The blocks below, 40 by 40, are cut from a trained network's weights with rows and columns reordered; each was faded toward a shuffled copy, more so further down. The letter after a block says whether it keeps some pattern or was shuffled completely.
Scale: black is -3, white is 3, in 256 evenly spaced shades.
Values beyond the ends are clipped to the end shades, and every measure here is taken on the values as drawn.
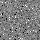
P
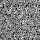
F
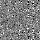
F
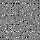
F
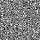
F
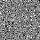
F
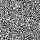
F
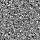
P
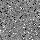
P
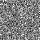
F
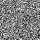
F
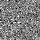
P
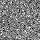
P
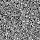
P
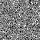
P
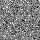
P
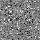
F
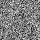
P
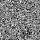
F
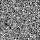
P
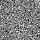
F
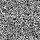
F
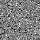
F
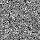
F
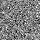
F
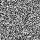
P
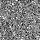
P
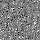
P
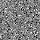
P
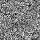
F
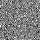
F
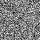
P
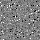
F
